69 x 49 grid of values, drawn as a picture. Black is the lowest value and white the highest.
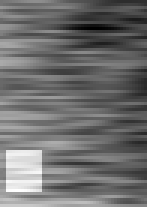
Grain: streaks across. Odd patch: higher, in the bottom left. Slope: up to the bottom left. Ninth with the highest average: bottom left. Mirror symmetry: none.
